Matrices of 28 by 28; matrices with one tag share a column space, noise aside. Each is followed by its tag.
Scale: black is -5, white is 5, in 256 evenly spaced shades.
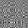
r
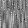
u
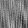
u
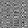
r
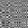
r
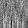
u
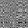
r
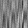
u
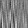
u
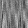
u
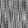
u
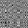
r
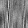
u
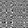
r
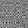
r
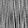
u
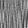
u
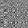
r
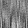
u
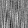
u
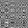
r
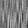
u
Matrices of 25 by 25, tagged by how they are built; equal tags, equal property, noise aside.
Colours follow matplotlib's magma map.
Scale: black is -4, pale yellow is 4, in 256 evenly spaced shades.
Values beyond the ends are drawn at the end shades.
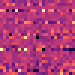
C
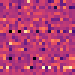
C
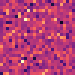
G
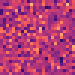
G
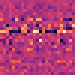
C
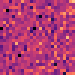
G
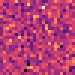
G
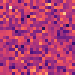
G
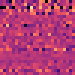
C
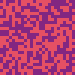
G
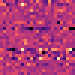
C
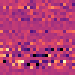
C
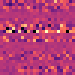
C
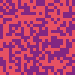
G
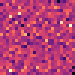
G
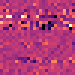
C
